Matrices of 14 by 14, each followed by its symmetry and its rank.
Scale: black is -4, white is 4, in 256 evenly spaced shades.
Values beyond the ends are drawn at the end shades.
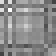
symmetric, rank two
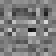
neither, rank two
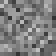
symmetric, full rank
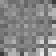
symmetric, rank two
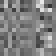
neither, rank two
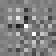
symmetric, rank two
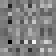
neither, rank two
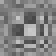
symmetric, rank two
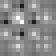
symmetric, rank two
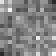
symmetric, rank three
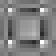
symmetric, rank one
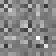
symmetric, rank three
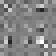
symmetric, rank three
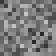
symmetric, full rank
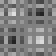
symmetric, rank one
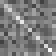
symmetric, full rank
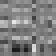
neither, rank two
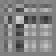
symmetric, rank one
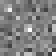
symmetric, rank three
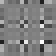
symmetric, rank one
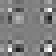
symmetric, rank one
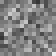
symmetric, full rank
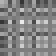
symmetric, rank one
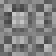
symmetric, rank two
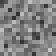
symmetric, full rank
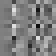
neither, rank two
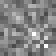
symmetric, rank three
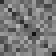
symmetric, full rank
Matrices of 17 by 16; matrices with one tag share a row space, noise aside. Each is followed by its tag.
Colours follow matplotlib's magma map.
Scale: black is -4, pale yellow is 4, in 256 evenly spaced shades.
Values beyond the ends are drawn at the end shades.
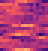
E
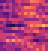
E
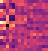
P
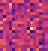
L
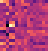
P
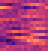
E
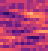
E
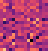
L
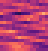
E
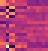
P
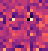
L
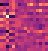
P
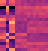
P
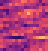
E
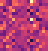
L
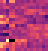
P
